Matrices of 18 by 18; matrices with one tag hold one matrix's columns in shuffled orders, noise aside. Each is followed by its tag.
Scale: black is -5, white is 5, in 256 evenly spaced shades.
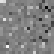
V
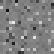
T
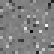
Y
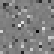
Y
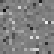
T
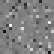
Y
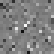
Y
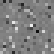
Y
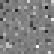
V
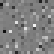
Y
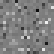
T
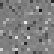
T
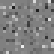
V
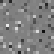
Y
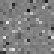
T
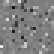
V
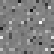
T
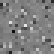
Y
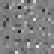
V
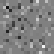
V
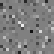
Y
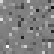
V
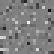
T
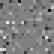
T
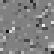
Y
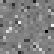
Y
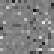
T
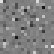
V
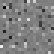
V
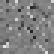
V
